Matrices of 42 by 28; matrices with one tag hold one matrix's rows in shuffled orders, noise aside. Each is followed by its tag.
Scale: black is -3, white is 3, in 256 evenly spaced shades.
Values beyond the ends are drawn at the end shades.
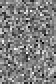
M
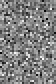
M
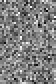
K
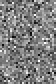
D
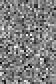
M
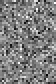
K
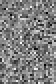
K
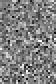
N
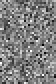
M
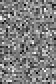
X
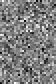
M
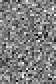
N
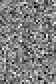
K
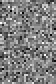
X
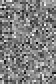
X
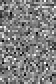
X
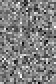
K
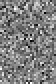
M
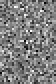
M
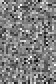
K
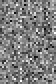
K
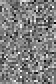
K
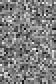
X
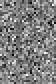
D
